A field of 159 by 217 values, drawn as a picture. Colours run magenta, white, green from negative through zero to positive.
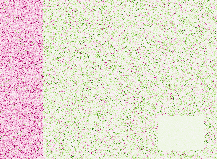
The bottom right is the smoothest part. There are no regular stripes. An odd patch, calmer than its surroundings, sits in the bottom right. The right part is higher, past a seam about 20% of the way across.
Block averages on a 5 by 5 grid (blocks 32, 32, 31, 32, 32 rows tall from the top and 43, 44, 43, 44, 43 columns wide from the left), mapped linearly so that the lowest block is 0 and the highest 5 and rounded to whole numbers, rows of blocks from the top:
05555 / 05555 / 05555 / 05555 / 05555
